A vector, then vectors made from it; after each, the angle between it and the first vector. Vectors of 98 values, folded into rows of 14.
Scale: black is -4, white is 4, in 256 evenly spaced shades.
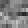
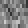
partly aligned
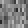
orthogonal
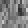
partly aligned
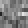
nearly opposite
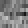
nearly parallel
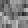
nearly parallel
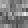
nearly opposite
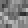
nearly parallel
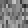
partly aligned
